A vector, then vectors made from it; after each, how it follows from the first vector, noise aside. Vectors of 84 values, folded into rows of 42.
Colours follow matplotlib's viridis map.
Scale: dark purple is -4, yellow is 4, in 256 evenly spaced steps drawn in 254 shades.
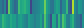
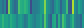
copied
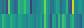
copied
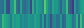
sign-scrambled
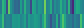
sign-scrambled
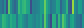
copied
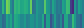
sign-scrambled
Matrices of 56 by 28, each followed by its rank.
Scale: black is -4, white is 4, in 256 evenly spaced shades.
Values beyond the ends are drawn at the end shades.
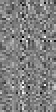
five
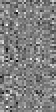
five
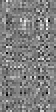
five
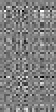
three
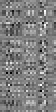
three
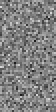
full rank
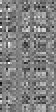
three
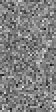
full rank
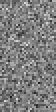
full rank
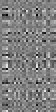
three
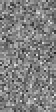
full rank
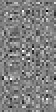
five
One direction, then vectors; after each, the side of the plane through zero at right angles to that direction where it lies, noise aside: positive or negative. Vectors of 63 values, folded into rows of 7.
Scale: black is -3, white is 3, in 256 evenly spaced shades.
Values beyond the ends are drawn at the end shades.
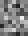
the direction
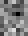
positive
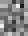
negative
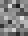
positive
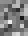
negative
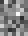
negative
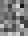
negative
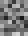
negative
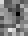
positive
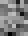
positive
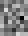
negative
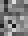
positive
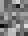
positive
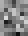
positive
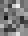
negative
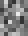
negative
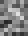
positive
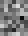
negative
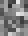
negative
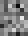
positive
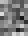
negative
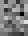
positive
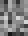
positive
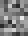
positive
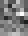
negative
